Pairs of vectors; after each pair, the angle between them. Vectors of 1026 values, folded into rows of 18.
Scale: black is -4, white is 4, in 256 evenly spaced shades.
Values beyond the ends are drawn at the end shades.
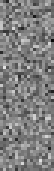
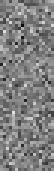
orthogonal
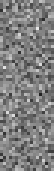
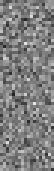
orthogonal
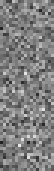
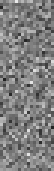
orthogonal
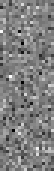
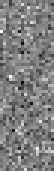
nearly parallel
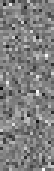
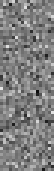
nearly opposite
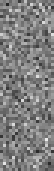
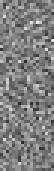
orthogonal
